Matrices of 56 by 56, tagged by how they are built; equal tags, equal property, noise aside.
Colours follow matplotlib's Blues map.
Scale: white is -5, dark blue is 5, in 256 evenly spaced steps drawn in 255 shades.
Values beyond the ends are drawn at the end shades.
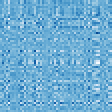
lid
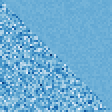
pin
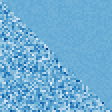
pin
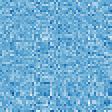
lid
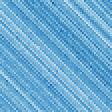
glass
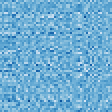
lid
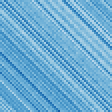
glass
